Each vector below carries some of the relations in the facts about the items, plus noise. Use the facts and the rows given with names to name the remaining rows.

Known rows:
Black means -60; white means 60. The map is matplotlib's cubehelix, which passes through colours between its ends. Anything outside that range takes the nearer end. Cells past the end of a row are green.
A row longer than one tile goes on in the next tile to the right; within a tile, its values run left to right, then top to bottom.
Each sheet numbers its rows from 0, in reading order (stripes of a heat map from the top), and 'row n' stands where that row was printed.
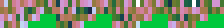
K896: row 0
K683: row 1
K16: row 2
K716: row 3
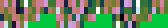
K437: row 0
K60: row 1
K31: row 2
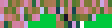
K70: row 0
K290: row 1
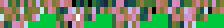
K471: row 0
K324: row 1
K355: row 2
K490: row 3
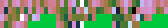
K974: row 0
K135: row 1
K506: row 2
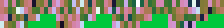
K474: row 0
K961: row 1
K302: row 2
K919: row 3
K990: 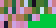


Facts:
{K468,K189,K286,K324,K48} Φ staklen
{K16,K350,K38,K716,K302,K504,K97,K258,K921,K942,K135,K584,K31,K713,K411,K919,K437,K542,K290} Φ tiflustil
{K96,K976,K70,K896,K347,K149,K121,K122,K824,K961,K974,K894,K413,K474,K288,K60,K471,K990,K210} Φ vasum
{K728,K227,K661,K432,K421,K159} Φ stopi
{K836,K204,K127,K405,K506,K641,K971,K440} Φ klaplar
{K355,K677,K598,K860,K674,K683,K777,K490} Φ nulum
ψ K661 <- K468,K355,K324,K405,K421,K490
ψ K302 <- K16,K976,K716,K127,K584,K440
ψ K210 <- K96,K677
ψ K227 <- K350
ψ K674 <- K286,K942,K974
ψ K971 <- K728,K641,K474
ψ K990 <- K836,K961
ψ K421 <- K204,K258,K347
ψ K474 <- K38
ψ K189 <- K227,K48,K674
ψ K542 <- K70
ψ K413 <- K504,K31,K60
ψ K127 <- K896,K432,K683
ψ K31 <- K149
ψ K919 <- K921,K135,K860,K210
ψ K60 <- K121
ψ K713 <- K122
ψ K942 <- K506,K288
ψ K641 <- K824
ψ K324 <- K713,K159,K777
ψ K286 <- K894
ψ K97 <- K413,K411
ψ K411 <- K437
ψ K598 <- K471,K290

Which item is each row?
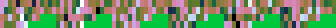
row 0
K122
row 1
K258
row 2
K976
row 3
K189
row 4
K38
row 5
K48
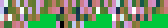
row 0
K96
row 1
K836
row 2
K210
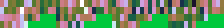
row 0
K347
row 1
K350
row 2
K127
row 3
K598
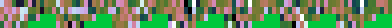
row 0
K661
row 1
K728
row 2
K204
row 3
K411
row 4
K504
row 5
K777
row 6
K97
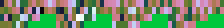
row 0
K674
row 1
K286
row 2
K824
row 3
K440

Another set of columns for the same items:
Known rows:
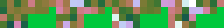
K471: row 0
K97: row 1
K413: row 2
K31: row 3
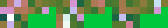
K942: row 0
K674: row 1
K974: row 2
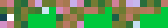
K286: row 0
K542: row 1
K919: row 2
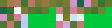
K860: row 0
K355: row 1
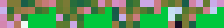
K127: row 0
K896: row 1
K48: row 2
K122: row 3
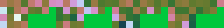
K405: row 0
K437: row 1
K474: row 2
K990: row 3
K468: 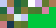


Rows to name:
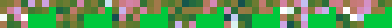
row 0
K777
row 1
K210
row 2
K350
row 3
K432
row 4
K227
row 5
K713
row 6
K258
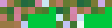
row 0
K440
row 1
K683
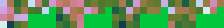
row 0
K324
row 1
K290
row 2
K96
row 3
K159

